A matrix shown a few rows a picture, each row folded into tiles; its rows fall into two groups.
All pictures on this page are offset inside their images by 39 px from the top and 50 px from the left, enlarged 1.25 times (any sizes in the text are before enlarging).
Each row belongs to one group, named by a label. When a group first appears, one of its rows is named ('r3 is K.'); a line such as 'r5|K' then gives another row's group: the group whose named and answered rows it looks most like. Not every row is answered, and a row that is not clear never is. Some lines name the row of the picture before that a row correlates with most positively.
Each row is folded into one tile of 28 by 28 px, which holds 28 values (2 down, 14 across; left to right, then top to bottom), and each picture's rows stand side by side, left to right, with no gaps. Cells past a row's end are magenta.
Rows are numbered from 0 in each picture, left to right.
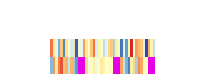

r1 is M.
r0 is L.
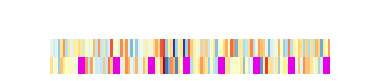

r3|M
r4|L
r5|M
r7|L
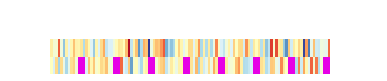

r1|L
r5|L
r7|L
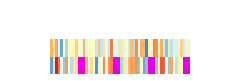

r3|M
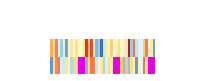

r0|M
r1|M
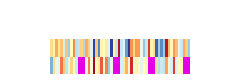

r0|L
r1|L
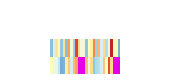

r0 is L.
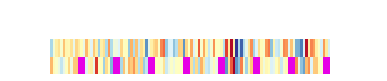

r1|L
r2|L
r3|M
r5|M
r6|M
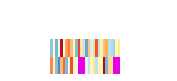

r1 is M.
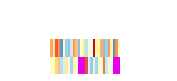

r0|M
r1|M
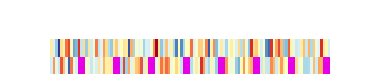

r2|L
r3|L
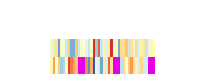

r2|L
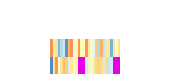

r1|L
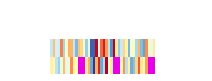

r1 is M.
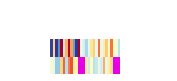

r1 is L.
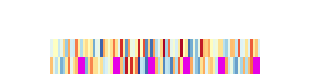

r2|L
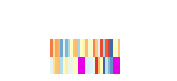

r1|L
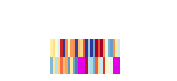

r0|L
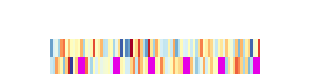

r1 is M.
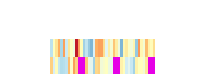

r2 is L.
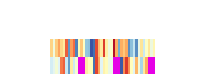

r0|L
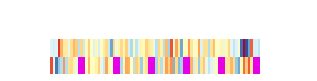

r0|M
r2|M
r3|L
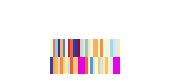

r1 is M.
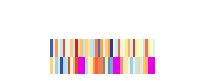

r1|L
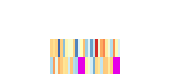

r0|L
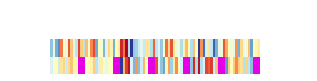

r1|M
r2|M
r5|L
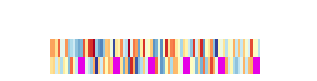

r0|M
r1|M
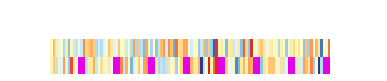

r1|M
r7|L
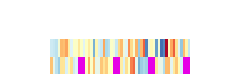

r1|L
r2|L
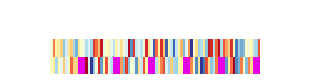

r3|M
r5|M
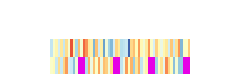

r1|L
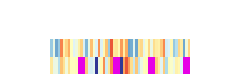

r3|M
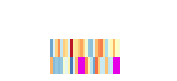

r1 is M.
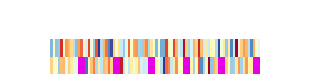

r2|M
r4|M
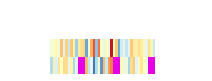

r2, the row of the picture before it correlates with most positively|3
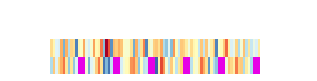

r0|L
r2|L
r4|L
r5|L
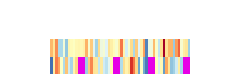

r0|M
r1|M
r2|L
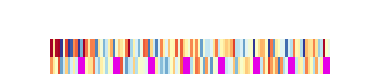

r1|M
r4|M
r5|M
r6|L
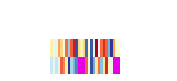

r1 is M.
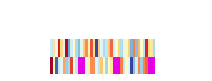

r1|M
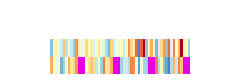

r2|L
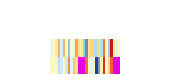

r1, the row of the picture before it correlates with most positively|0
